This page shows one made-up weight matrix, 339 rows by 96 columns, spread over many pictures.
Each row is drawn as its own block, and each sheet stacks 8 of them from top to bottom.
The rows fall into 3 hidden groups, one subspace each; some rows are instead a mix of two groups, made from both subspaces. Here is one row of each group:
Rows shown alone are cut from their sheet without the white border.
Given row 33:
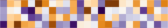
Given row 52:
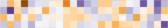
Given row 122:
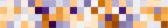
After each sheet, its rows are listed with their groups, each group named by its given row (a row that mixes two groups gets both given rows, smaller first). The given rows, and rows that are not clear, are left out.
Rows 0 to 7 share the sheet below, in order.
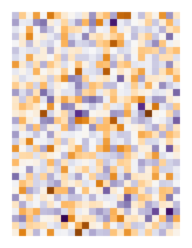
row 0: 33
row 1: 33
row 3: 52
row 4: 33
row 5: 33
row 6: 122
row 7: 52
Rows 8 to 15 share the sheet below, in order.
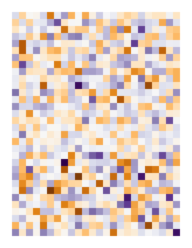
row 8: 33 and 122
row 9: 122
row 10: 52
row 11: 33
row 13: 52
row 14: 122
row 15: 52
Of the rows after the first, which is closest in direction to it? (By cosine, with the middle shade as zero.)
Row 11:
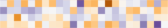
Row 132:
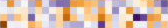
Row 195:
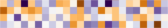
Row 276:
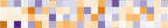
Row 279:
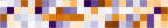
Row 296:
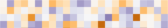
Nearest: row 132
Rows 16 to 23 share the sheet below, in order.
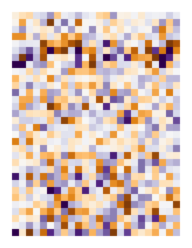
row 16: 52 and 122
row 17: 52
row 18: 33
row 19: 122
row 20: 52
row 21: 33
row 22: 122
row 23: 33
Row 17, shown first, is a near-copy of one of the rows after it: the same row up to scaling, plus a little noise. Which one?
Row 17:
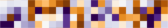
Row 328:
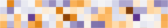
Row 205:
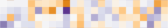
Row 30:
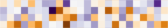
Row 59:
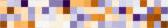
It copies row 205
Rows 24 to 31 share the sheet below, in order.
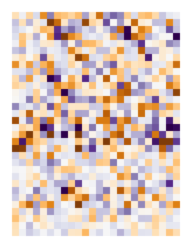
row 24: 122
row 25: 52
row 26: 122
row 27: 33
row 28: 52
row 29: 33 and 122
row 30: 52
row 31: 33
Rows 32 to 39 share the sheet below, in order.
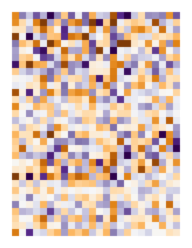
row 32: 33
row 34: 33
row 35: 33
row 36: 52 and 122
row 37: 33
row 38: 33
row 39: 33
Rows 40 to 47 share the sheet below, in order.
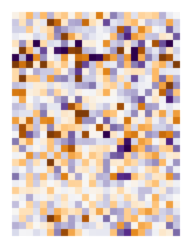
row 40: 122
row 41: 52
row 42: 52
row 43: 52
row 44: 122
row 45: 33 and 122
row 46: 33
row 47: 122
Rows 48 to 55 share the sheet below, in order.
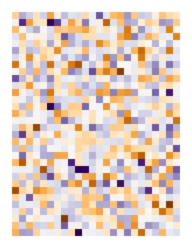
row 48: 122
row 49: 33 and 122
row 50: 33
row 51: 122
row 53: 52
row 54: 33
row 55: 52
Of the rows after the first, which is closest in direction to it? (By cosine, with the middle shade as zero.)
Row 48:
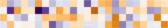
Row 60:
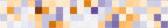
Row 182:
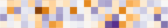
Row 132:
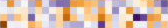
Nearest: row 132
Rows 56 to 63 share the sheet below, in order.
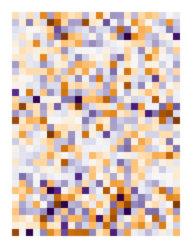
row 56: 122
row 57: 52
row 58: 33
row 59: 52
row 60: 122
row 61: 52
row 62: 122
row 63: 33
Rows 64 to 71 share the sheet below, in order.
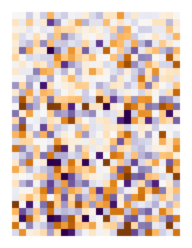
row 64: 122
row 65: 122
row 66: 52
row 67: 122
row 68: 122
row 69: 122
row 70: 33
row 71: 122
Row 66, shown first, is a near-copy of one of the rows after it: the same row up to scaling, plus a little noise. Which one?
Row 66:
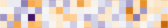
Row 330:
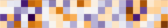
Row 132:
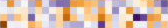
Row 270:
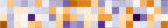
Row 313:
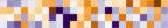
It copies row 330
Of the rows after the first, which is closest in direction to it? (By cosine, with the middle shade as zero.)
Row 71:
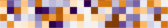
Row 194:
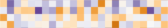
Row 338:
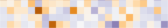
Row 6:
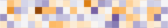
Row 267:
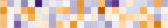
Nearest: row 194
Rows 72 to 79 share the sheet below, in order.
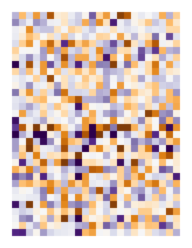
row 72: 33
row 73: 33
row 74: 33 and 122
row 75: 52
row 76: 33
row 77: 52
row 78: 33
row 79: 52
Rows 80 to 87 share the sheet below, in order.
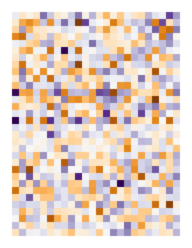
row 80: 52
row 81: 52
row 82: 33 and 122
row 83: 33
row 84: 122
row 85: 52
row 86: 33
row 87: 122
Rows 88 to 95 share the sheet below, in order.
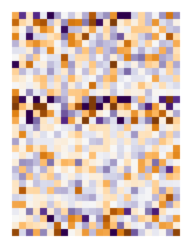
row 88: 33
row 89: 33 and 52
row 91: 33
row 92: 52
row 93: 52
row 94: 52
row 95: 33 and 122
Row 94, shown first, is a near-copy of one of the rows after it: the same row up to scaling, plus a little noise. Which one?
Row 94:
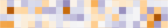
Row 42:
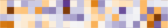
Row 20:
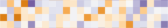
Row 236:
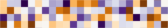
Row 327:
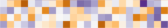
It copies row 42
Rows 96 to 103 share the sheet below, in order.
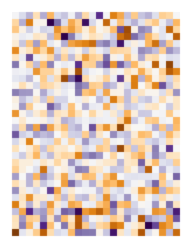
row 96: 122
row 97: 33
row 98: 52
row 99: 122
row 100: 33
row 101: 52
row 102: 33
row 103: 52
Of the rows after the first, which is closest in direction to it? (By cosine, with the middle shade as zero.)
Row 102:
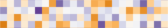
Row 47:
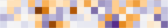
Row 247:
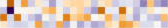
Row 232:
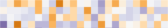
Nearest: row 247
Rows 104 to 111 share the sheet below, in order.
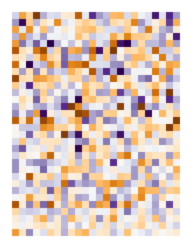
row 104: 52
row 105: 33
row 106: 33
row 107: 52
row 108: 52
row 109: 33 and 52
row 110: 33
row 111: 33
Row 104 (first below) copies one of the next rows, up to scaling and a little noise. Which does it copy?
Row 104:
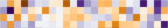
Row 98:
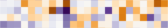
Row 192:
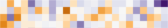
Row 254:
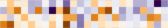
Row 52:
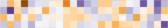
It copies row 52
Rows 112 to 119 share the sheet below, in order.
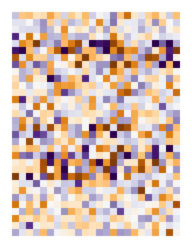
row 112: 33
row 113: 52
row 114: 122
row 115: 33 and 122
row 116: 33
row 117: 33
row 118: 52
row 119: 33
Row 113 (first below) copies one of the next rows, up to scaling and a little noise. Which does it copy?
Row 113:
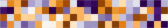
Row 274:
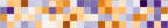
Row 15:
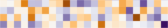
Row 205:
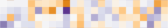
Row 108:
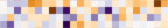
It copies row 274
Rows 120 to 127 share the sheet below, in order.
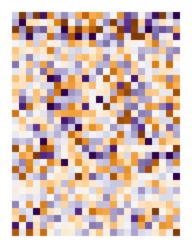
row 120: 52
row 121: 33
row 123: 122
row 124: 52
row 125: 52
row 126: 33
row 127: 52
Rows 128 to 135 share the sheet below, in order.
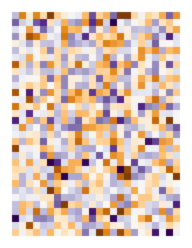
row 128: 33
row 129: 33
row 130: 33
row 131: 33
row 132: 52
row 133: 122
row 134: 122
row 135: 33
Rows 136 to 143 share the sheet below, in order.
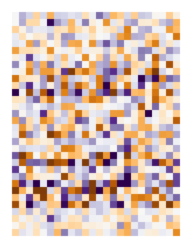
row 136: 122
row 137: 33
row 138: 33
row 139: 52
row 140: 122
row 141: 33 and 122
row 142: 33
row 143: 122
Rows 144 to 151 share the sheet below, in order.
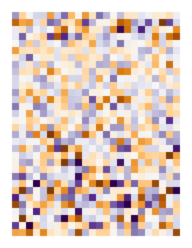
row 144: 33 and 122
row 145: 33
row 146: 33
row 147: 33
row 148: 122
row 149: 52
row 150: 52 and 122
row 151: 52
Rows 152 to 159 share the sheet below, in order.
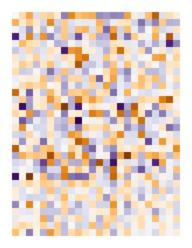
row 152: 33
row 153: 52
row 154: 33
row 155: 52
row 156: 52
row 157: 33
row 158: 33
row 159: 33
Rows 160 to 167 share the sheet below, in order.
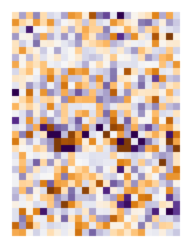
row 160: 33
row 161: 52
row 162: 33
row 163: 33
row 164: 122
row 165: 52 and 122
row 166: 122
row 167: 52
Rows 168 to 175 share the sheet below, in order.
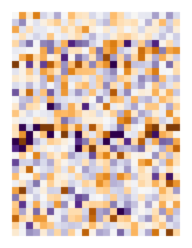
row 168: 52
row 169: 33
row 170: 33
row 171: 122
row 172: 52
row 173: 33
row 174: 52 and 122
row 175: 33
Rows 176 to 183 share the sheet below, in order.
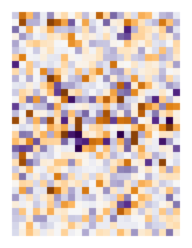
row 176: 122
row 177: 33 and 52
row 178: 122
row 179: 33
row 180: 52
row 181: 122
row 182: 122
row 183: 33
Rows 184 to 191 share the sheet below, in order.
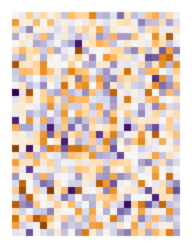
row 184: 33
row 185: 52
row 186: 33 and 52
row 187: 33
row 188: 33
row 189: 33
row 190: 52 and 122
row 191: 33 and 52
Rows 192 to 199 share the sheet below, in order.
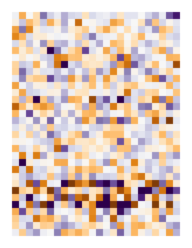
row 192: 52
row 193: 122
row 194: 33 and 122
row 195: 33
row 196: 122
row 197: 52
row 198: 33
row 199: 33 and 122
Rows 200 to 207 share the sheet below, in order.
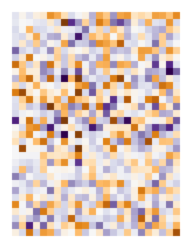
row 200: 33 and 52
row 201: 33
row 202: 52
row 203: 33 and 122
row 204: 52
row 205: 52
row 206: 33
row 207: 52
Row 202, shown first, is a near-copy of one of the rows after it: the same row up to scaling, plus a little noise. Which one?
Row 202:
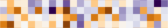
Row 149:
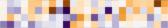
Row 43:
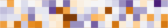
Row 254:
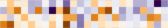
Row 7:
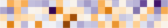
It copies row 254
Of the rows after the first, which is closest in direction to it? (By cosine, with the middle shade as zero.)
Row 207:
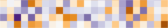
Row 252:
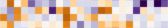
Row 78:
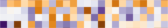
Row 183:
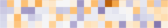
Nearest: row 78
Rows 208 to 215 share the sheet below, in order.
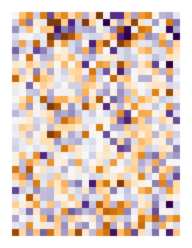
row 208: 122
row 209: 33
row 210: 33
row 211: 122
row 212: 122
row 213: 52
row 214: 33
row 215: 33
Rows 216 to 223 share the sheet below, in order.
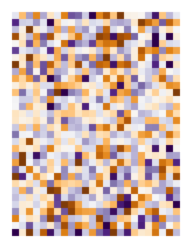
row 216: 33
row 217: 33
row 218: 122
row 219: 122
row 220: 33
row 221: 52 and 122
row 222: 122
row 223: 33
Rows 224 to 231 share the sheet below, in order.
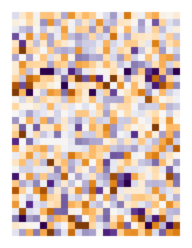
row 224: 33
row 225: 52
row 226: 33 and 52
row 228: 52
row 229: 33 and 122
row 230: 33
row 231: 52
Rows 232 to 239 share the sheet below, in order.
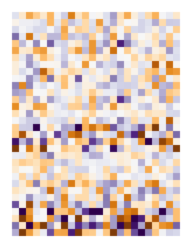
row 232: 33
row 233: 33
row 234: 52
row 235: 33
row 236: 52
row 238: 33
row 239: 52
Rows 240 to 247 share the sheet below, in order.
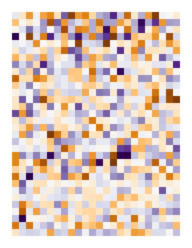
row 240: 33
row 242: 33
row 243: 52
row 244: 122
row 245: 33
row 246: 122
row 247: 52
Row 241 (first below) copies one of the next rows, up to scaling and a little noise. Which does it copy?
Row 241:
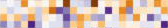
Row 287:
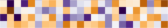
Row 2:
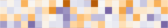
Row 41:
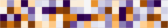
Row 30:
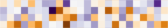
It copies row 2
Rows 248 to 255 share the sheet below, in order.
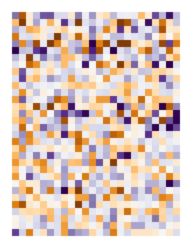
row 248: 52 and 122
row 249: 33
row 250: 122
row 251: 52 and 122
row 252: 52
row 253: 33
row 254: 52
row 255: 33
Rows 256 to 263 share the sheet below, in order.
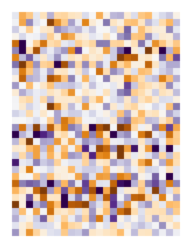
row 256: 122
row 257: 122
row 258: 122
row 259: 122
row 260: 33
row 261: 33
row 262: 33
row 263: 33
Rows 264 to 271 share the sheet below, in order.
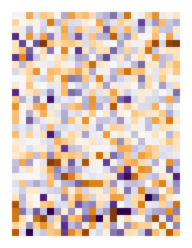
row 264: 33
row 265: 52
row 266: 33 and 52
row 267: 33
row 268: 122
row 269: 122
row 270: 52
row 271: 33
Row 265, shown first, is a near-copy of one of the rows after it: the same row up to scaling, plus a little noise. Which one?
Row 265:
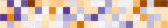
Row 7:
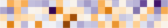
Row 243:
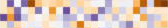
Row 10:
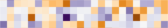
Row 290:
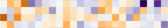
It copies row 243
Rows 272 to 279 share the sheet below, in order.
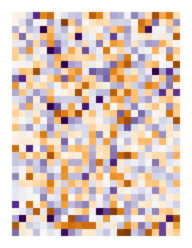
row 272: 52
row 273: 122
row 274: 52
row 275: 122
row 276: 33
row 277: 33
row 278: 33
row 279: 52 and 122
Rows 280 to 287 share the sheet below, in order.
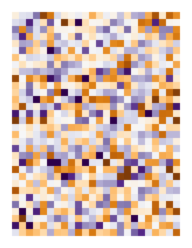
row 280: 52
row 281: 122
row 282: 33 and 122
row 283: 52
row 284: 33
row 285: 122
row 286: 33
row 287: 52
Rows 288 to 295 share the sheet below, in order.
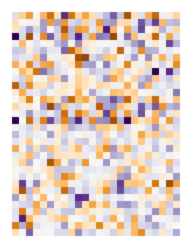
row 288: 33
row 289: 52
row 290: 52
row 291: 33
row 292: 33
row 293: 122
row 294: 52
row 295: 52
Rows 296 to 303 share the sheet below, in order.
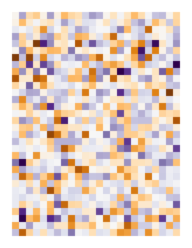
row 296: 52
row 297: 52
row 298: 33
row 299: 122
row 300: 122
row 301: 52 and 122
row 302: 122
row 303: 122
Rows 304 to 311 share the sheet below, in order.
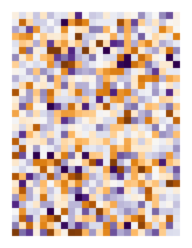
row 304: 52
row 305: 122
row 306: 33
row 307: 122
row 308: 52 and 122
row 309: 33 and 122
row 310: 52
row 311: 33 and 122
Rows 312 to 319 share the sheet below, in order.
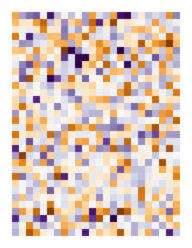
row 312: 33
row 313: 52
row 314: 122
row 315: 52
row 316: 33
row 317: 122
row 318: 33 and 52
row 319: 33
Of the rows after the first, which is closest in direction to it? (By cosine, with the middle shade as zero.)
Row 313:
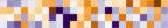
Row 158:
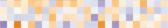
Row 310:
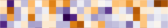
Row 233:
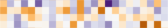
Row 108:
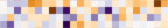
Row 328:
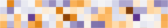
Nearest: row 108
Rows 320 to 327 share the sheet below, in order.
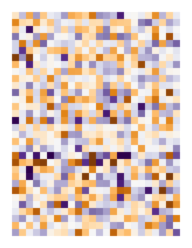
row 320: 33
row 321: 52
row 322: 33
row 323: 33
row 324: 52
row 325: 33
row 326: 33 and 122
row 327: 52
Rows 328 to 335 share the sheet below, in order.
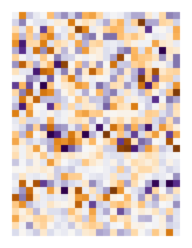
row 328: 52
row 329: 122
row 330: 52
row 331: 52
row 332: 122
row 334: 52
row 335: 33
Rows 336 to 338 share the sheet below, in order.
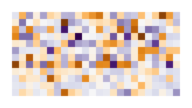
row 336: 52
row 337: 33
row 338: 122
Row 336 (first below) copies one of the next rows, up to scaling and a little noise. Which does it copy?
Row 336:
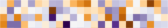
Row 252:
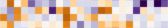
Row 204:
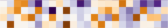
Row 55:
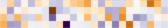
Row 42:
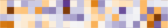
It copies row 55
